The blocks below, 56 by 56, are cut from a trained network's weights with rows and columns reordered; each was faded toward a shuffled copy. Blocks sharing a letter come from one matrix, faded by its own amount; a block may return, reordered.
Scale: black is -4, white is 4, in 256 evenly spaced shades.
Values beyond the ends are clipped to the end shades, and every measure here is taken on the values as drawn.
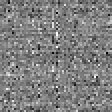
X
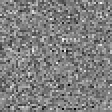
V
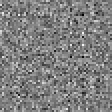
V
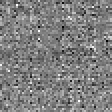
X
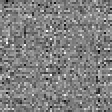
X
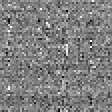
X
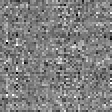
X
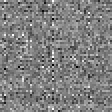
X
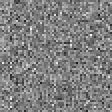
V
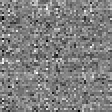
X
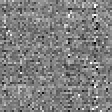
X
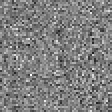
V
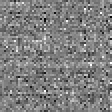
X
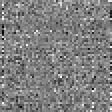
X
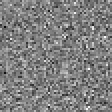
V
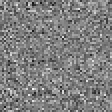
V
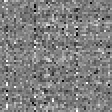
X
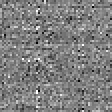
X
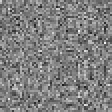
V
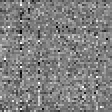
X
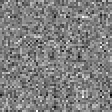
V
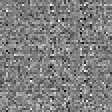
X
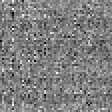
X
